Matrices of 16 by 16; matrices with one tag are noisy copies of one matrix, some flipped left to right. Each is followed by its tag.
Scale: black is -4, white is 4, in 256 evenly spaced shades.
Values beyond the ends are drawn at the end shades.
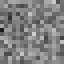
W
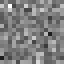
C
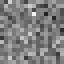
W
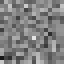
C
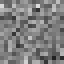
C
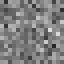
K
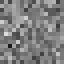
K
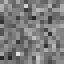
C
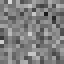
W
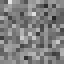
W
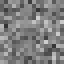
K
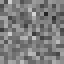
W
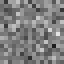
K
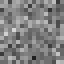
K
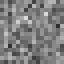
K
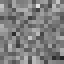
C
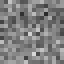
W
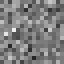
K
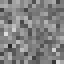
K
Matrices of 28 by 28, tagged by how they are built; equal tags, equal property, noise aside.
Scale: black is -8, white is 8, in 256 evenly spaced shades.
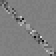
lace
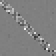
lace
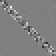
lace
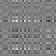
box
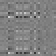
box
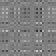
box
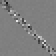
lace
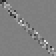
lace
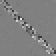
lace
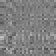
box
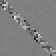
lace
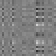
box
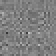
box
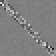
lace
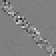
lace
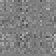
box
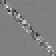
lace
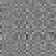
box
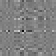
box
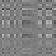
box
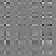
box
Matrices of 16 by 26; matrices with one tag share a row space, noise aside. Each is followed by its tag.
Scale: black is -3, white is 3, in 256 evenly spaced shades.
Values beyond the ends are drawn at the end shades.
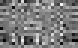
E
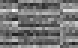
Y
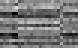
Y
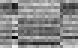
Y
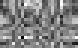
E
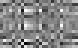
E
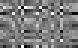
E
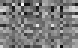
E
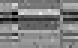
Y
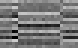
Y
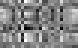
E
